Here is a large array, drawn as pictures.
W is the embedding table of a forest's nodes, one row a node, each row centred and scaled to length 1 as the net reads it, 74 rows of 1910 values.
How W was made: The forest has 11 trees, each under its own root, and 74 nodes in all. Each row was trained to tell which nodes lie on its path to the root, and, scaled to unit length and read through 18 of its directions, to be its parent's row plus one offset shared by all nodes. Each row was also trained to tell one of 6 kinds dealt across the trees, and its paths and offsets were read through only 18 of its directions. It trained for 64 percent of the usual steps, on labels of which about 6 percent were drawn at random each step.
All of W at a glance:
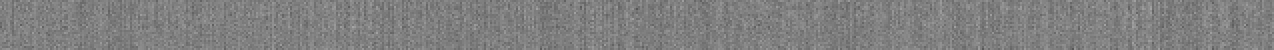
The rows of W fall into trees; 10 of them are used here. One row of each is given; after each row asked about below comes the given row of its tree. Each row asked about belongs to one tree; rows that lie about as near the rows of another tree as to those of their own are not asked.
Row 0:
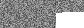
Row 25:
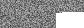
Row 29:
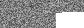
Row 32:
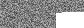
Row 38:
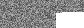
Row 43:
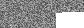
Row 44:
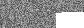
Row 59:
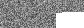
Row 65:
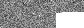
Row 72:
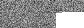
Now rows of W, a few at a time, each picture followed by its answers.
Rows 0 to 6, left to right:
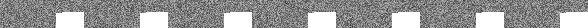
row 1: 65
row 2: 59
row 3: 44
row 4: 29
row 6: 38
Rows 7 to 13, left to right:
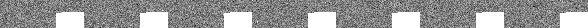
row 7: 72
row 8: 29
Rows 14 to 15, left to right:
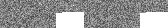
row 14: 29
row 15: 65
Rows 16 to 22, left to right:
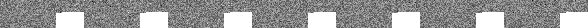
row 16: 72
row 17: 29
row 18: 29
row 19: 72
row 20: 38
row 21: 25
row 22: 29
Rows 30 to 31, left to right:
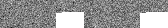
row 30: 65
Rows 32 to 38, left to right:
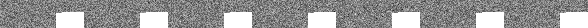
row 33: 38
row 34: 65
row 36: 72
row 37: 44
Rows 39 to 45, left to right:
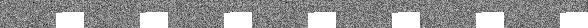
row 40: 65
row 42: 72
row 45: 0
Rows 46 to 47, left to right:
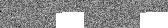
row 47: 65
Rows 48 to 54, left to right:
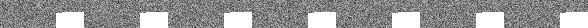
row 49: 72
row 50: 32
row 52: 44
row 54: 38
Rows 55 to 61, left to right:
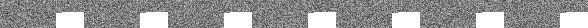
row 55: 43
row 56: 72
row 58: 32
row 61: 59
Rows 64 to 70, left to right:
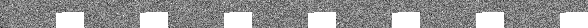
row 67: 29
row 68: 65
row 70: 38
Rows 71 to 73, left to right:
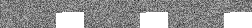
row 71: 25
